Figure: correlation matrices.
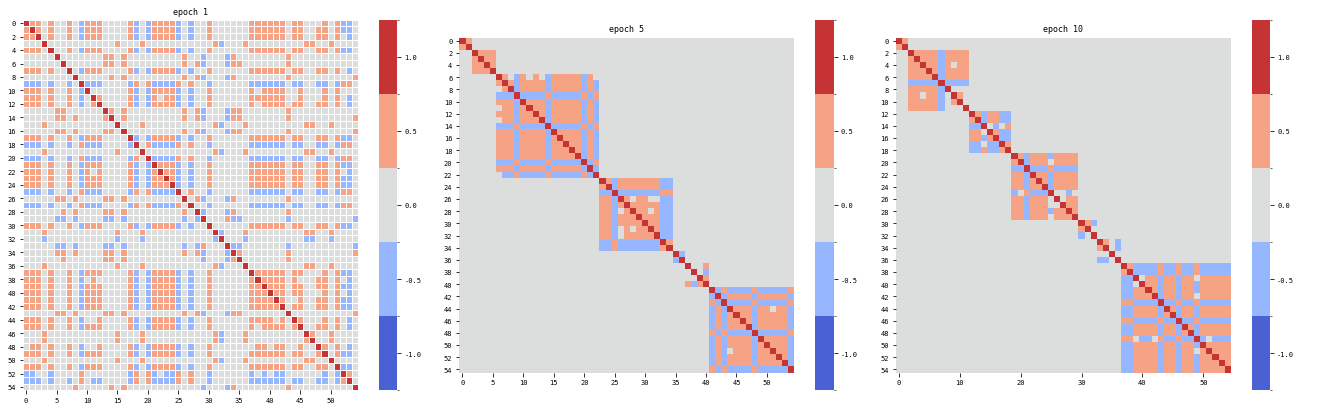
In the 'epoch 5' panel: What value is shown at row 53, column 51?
0.5
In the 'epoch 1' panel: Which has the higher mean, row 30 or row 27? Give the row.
30
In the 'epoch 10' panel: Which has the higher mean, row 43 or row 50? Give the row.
50
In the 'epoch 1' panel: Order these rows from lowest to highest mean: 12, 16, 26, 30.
26, 16, 12, 30
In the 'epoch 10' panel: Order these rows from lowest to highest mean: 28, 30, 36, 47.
36, 30, 28, 47
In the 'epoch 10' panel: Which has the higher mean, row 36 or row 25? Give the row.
36
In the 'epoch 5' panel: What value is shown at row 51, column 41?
-0.5
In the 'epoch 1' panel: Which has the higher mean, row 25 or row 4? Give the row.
4
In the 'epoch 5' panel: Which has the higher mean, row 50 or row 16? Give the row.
16
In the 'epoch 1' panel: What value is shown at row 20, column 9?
0.5
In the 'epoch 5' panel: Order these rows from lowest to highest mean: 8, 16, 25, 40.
25, 40, 8, 16
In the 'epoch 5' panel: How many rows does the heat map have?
55
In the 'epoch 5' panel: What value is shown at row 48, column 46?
-0.5
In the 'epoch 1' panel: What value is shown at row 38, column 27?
-0.5
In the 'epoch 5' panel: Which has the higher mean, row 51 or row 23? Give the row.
23
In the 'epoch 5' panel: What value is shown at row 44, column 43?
-0.5
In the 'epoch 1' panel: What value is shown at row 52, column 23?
-0.5
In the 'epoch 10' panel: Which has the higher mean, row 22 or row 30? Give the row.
22
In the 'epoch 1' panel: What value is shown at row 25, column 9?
0.5
